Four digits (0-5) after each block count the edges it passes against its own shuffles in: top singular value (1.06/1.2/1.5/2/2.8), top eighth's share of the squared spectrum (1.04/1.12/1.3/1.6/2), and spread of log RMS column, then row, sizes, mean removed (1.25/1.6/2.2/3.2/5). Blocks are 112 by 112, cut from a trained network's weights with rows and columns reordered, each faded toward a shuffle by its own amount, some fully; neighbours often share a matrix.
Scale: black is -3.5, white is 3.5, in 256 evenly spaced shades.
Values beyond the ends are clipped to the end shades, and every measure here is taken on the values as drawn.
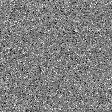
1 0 0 0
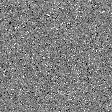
0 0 0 0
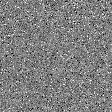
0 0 0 0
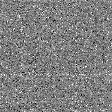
2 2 1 0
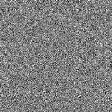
3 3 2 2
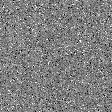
0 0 0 0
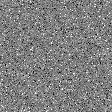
0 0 0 0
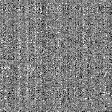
3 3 2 3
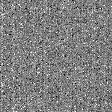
2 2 0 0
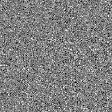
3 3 2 1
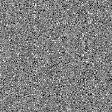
3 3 2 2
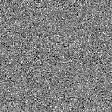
3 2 1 1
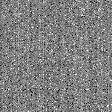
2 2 0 1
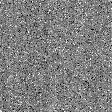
1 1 0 0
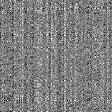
4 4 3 3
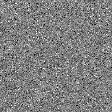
2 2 1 1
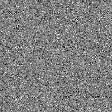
3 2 1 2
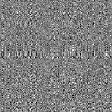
4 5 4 3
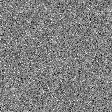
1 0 0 0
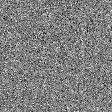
2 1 0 0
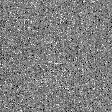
1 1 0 0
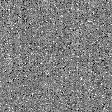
2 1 0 1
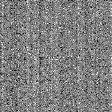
3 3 1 2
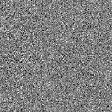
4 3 2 2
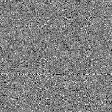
3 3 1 3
